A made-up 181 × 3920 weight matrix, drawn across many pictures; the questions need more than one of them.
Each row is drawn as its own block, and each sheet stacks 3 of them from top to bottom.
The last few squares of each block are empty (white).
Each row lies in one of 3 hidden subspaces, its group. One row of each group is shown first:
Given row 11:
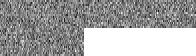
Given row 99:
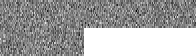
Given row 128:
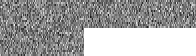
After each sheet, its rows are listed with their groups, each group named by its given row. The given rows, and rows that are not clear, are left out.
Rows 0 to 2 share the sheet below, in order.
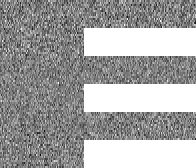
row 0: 128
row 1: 11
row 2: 99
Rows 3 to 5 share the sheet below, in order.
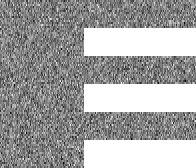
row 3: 128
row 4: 128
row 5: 128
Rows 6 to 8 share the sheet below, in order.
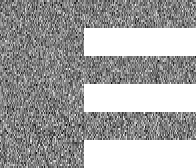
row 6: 11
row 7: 99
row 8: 99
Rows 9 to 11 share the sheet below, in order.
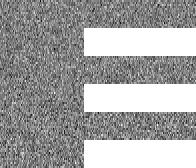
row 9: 99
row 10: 11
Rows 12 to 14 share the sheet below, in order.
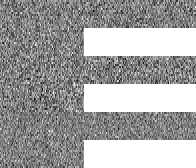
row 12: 11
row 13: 99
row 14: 99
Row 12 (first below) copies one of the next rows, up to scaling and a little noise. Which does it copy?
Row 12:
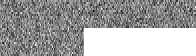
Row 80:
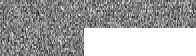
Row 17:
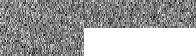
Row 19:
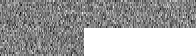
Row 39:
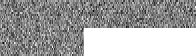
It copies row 39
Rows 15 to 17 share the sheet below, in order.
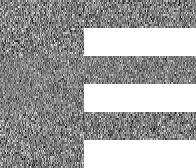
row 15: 11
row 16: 99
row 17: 11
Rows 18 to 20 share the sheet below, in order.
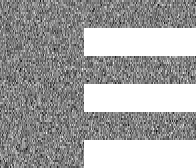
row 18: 99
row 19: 11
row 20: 128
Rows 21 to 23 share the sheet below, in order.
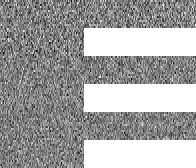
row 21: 11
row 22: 99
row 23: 128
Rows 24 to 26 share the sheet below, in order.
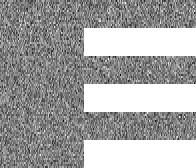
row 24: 99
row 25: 11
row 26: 99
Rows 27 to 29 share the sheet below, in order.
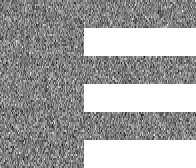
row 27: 11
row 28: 99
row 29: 128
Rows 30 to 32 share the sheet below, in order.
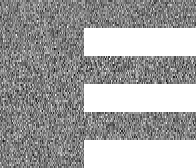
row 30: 99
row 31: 128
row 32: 11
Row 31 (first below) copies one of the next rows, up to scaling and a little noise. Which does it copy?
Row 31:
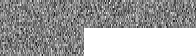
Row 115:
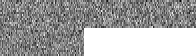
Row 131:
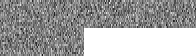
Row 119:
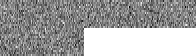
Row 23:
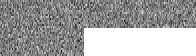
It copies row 131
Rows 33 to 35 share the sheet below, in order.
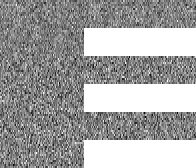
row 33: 11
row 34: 11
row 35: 99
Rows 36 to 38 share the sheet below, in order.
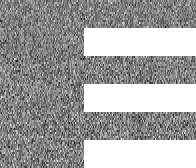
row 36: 11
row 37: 128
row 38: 128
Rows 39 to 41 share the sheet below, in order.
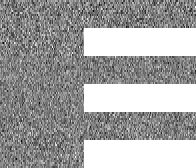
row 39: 11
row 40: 11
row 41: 128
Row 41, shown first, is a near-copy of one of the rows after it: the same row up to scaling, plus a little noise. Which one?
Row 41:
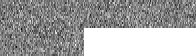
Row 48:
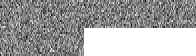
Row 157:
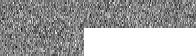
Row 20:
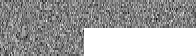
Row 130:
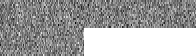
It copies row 157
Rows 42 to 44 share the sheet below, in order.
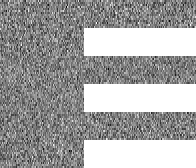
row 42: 128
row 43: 11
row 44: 11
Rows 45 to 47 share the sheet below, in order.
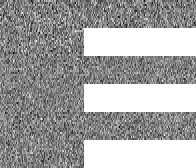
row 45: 99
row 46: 128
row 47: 128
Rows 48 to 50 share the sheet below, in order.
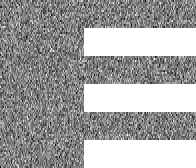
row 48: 128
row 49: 11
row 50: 128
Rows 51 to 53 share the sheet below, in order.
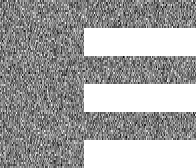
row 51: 99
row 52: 11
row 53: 99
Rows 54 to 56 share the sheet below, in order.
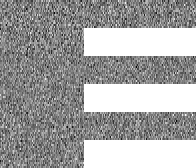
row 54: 99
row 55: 99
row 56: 128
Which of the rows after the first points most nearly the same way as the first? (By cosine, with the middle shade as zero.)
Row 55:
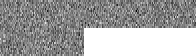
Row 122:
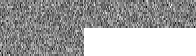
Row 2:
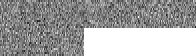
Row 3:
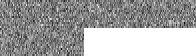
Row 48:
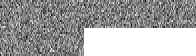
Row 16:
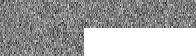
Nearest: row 16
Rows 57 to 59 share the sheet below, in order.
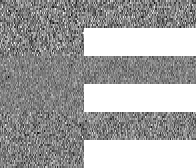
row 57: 11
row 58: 128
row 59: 99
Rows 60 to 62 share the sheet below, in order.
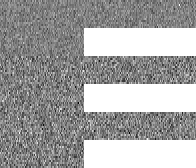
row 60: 128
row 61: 11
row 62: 128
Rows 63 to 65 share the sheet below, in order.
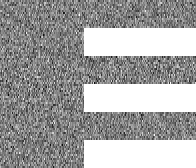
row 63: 11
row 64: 99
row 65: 128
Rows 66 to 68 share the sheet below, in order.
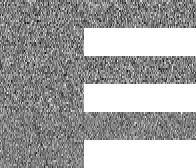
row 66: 99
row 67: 11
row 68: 99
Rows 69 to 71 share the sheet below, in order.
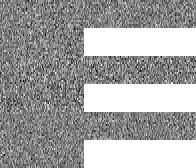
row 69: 99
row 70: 99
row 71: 128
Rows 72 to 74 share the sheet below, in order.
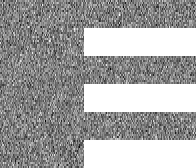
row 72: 99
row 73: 11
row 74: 99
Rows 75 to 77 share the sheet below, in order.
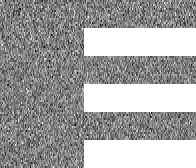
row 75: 128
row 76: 11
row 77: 11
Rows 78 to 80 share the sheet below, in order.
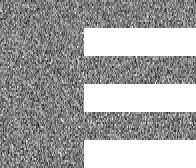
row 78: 11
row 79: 128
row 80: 11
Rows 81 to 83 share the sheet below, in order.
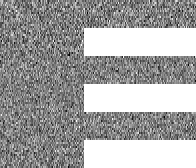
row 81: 11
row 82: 11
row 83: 11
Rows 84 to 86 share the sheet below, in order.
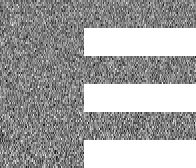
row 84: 128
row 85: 99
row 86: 128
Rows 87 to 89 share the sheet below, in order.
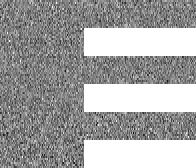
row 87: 99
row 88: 11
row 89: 11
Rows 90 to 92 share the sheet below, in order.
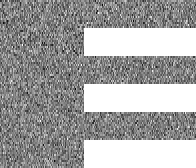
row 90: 11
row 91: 128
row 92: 99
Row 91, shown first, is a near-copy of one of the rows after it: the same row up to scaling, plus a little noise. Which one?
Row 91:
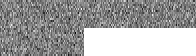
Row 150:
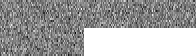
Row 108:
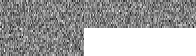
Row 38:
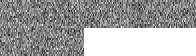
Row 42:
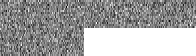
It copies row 150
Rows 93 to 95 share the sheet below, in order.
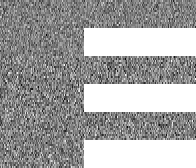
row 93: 99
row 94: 99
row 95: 11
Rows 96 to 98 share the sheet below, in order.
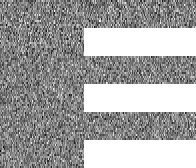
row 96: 99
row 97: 11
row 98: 99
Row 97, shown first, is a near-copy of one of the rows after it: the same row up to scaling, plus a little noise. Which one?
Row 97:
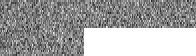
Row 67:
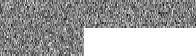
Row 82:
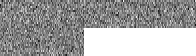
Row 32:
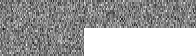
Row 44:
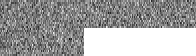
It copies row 44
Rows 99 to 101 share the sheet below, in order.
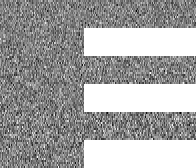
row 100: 11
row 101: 128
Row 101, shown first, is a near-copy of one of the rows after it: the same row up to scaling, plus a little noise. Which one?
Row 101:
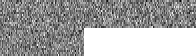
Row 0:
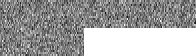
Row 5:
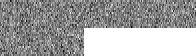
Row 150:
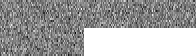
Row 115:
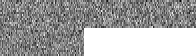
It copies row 115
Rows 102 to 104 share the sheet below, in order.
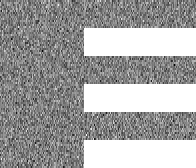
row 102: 128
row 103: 128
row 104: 99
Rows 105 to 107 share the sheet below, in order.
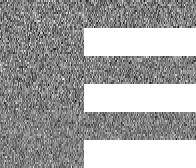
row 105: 99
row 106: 128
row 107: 11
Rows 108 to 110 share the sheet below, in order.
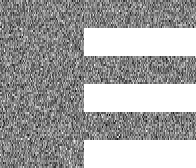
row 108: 128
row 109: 11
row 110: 99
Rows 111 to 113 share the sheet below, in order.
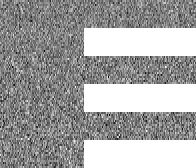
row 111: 128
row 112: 11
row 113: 99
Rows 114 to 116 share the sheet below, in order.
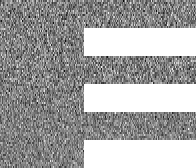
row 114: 11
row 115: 128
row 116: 11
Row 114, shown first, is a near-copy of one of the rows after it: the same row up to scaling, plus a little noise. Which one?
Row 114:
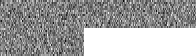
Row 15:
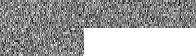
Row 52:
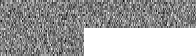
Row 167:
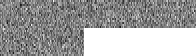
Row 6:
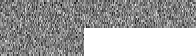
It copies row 52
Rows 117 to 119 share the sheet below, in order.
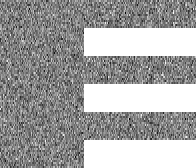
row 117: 11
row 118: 11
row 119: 128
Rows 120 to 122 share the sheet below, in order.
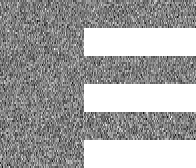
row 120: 99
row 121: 11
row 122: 11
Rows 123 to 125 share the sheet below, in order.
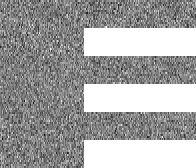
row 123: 11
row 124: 11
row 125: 128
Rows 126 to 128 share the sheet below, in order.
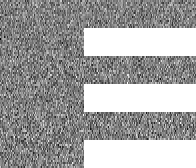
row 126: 99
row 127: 128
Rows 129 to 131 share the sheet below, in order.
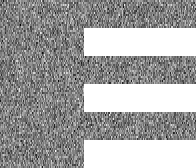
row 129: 99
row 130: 128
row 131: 128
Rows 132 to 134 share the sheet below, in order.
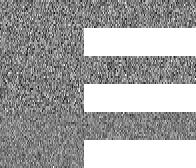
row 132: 99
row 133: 99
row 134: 11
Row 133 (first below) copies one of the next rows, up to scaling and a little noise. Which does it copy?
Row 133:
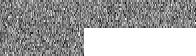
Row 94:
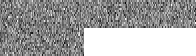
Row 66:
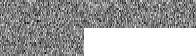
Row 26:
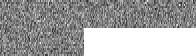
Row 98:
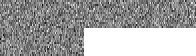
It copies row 94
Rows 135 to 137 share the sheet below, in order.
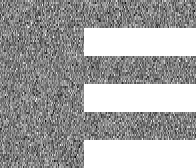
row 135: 99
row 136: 11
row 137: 99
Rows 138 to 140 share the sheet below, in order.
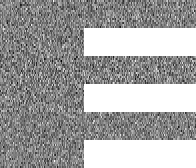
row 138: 11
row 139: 11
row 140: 99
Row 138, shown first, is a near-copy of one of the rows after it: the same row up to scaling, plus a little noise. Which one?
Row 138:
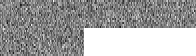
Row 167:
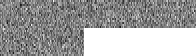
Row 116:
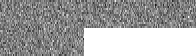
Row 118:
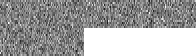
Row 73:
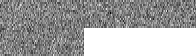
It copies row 167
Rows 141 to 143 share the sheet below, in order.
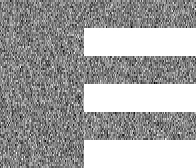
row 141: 128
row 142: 128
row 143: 11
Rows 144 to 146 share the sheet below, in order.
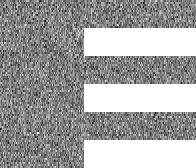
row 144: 99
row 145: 11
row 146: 99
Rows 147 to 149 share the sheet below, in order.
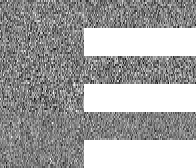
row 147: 99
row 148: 99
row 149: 128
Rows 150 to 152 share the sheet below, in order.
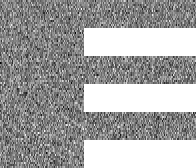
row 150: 128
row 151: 128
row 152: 99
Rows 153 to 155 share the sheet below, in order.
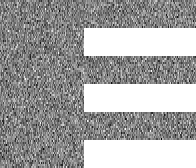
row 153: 99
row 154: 99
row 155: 11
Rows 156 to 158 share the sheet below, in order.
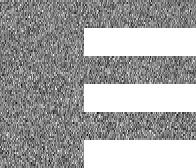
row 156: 11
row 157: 128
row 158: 11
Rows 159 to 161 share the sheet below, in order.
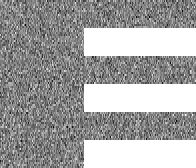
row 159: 11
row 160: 99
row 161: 128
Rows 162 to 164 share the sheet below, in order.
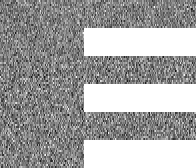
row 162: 11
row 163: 128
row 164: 11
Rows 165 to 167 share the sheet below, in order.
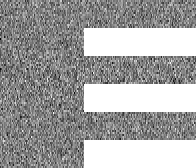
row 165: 99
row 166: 11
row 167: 11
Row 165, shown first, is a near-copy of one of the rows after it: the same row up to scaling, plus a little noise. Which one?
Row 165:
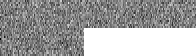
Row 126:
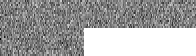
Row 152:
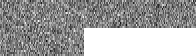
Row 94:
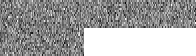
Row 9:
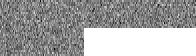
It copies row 126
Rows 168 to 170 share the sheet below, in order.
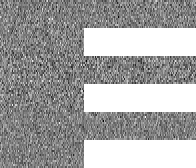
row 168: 99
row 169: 128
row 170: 99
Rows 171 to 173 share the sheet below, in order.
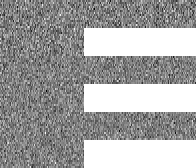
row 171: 99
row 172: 99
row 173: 11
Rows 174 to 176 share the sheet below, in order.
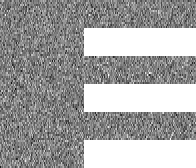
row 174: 11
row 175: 11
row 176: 128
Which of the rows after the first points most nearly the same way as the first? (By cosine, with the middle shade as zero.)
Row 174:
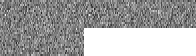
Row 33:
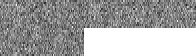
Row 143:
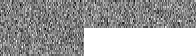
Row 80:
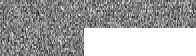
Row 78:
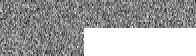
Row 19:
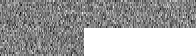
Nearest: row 80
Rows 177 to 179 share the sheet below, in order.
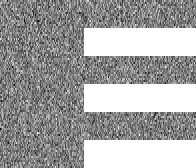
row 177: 99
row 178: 11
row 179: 99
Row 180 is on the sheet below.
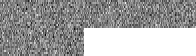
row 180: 99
